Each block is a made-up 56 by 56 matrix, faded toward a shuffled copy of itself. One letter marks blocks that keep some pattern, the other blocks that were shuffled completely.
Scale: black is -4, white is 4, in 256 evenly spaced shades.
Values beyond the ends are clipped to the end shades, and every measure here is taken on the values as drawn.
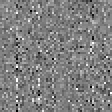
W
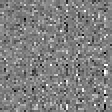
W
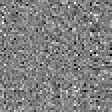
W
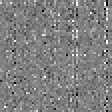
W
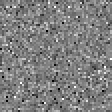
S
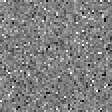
S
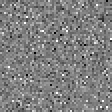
S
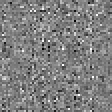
W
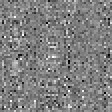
W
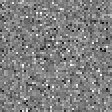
S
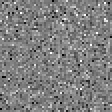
S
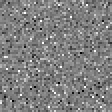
S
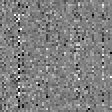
W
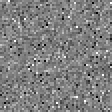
S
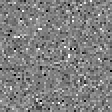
S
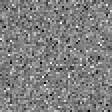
S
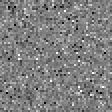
S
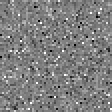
S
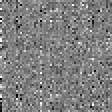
W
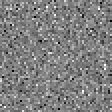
S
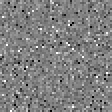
S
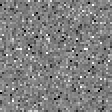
S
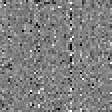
W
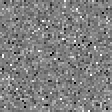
S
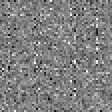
W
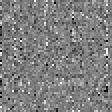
W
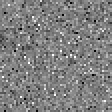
S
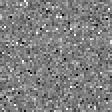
S
